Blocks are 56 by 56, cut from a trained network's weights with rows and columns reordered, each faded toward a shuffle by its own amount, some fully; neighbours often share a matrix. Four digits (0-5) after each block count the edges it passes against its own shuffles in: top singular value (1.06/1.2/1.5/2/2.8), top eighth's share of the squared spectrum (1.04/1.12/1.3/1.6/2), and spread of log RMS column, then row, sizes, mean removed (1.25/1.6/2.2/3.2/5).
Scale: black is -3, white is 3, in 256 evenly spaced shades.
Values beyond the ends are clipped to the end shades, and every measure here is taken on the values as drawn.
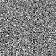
2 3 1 1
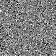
0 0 0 0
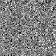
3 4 1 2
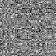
3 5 2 2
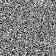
0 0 0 0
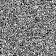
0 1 0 0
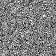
0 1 0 0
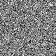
1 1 0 0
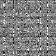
3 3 3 0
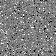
0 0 0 0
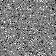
0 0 0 0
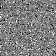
1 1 0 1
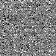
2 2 2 0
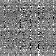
3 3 3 0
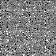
2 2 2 0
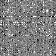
2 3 0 2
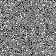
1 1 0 0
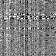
4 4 1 3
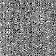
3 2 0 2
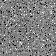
1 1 0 0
